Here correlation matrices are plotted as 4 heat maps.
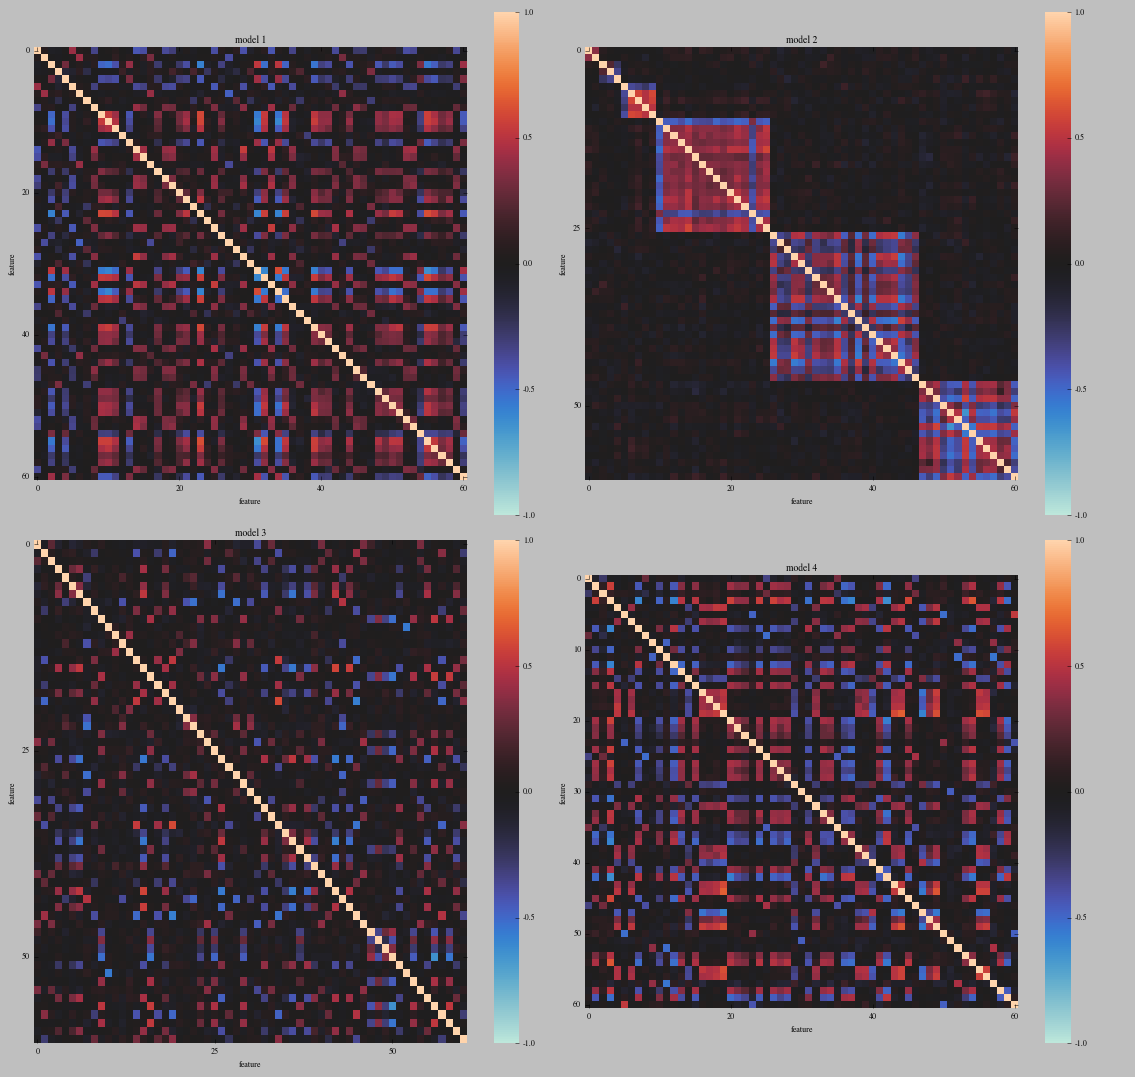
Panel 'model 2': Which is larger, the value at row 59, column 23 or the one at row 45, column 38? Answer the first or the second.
the second
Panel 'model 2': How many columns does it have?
61
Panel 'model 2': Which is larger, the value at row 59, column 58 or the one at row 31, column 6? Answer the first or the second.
the first
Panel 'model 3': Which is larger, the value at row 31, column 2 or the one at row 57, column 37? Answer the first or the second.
the second
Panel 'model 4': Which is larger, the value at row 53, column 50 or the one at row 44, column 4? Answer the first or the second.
the second
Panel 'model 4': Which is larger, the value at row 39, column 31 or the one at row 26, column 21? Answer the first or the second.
the second
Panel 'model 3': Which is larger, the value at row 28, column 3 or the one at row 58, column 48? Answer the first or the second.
the second
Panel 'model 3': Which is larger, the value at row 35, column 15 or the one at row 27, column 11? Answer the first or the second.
the second
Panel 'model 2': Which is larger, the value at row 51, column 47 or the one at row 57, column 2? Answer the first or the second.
the second
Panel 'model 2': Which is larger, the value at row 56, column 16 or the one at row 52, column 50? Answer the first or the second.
the second
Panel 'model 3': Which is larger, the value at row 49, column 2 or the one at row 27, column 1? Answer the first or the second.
the second
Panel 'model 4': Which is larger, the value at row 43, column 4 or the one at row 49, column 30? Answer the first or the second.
the first
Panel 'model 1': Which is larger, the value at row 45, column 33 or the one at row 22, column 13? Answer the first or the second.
the first
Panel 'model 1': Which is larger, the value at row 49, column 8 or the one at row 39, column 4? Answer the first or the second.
the first
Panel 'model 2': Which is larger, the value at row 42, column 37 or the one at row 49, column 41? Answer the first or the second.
the first
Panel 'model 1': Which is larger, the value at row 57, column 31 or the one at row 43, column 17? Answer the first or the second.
the second
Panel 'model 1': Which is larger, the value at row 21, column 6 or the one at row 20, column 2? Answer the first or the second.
the first
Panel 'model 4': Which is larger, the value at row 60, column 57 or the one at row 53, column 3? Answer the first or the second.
the second
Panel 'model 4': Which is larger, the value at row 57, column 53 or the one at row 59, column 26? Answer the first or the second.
the first
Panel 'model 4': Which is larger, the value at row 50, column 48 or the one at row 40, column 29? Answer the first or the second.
the second
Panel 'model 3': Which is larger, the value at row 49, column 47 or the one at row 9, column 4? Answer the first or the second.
the first
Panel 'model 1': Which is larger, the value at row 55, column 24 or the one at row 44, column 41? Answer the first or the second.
the second
